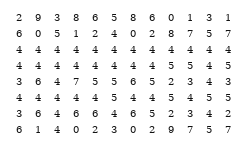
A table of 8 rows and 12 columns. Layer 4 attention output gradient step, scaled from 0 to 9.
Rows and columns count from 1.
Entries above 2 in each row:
8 7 12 12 11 12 10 7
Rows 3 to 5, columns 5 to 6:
4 4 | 4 4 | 5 5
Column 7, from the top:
8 0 4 4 6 4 6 0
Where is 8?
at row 1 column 4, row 1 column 7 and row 2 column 9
